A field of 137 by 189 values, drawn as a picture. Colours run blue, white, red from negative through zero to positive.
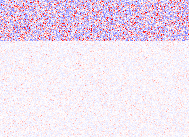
A horizontal seam about 30% of the way down splits the table, and the bottom part is calmer. There are no regular stripes. There is no overall slope. Neither half mirrors the other.
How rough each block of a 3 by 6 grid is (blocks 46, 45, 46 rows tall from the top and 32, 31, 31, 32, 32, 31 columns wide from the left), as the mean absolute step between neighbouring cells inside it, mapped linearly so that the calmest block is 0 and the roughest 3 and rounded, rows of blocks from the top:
333333
000000
000000
